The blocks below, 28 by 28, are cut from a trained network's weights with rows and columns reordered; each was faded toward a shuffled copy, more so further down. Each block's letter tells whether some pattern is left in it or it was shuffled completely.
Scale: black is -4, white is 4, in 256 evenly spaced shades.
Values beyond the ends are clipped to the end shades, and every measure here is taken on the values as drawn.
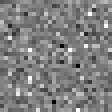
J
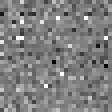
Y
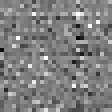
Y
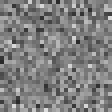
Y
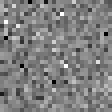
J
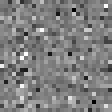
Y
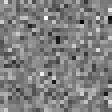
J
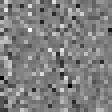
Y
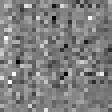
Y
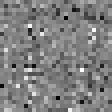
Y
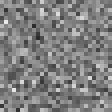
J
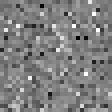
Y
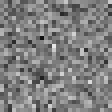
J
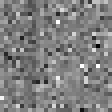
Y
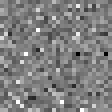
J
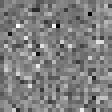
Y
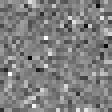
J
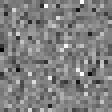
J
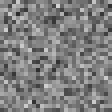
Y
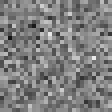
Y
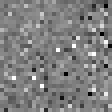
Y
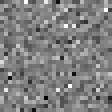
J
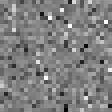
J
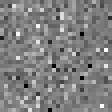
J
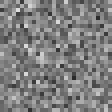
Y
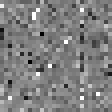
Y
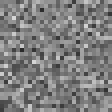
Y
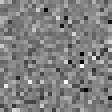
J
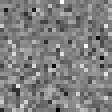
J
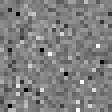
J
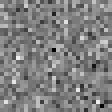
J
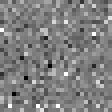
J
